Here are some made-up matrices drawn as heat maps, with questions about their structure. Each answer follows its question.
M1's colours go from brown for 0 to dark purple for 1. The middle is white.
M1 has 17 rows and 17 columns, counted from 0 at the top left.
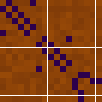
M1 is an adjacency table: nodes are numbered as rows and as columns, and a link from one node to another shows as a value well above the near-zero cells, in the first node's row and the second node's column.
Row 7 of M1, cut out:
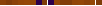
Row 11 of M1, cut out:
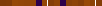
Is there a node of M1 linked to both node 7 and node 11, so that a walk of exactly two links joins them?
yes
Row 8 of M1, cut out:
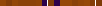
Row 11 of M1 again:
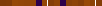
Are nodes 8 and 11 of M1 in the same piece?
yes
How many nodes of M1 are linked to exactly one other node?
3
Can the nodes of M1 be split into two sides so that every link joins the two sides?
yes
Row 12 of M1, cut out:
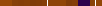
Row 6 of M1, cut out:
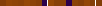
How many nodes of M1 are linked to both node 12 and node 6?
0
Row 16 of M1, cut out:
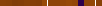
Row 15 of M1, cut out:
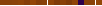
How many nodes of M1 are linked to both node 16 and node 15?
1
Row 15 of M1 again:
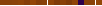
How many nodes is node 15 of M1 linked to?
1
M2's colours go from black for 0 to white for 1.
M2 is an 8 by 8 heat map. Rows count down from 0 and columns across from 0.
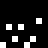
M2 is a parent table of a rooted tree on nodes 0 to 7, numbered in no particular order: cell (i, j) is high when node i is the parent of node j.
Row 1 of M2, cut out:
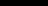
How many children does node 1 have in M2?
0
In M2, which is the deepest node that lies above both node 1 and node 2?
4
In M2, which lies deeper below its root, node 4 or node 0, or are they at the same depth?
the same depth
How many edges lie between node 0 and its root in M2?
1
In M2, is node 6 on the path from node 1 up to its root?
no
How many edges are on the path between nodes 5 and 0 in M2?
5
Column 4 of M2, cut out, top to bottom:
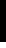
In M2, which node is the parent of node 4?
7
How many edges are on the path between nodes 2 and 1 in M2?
4
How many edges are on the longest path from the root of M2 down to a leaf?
4
